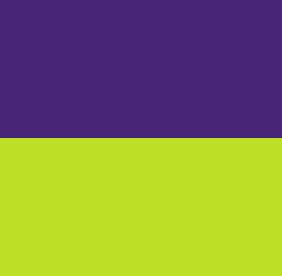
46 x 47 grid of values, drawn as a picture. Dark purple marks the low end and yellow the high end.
The table splits into 2 rows of 1 panel. Panel 1,1: very low, flat. Panel 2,1: very high, flat.
